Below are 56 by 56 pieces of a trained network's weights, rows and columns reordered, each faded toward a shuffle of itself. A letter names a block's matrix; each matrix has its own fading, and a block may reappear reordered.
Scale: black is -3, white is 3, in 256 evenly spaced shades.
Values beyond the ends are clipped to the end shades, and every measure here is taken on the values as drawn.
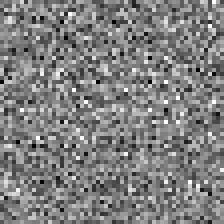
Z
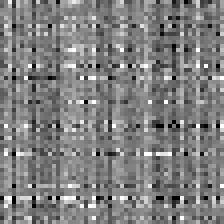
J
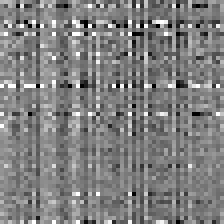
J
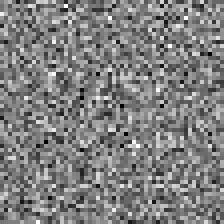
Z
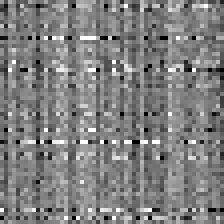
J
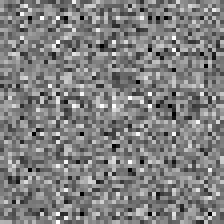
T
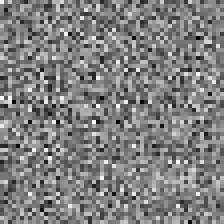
Z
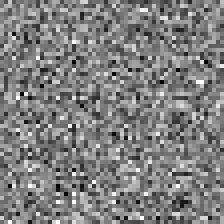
Z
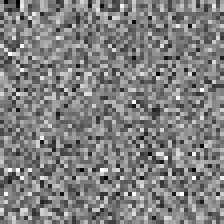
Z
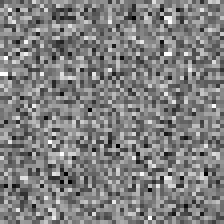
Z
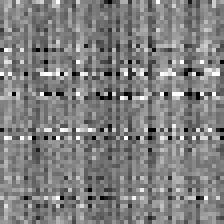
J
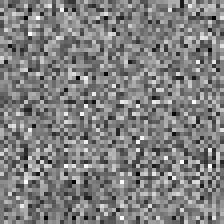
Z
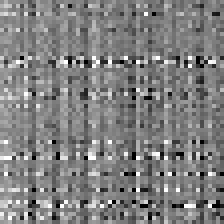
J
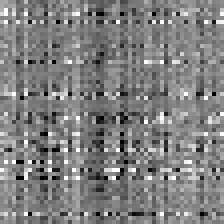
J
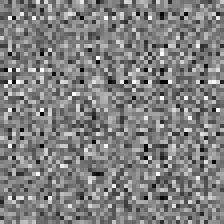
T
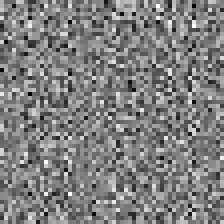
T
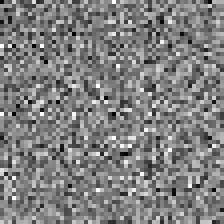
Z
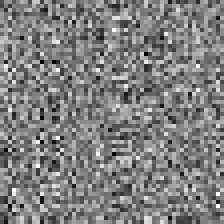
T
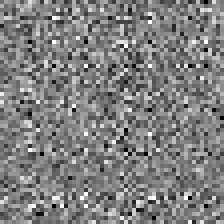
T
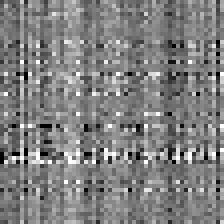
J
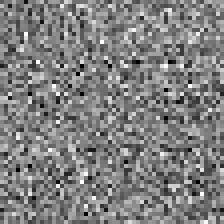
Z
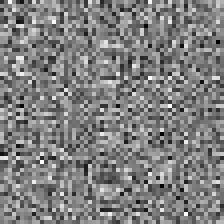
T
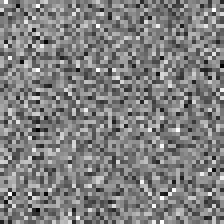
Z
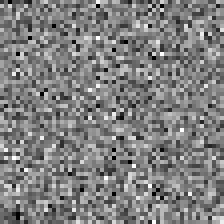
Z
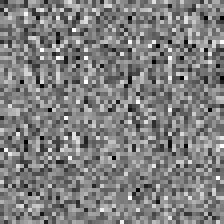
Z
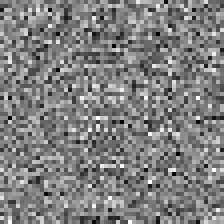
Z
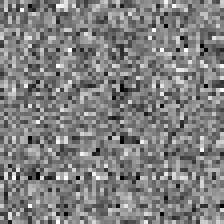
T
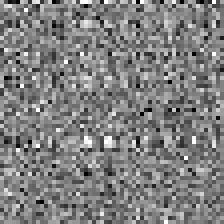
T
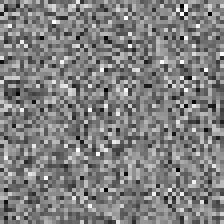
Z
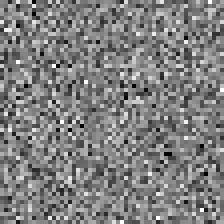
Z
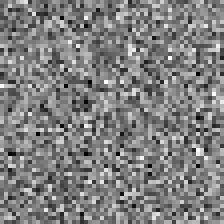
Z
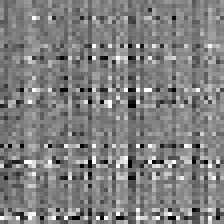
J
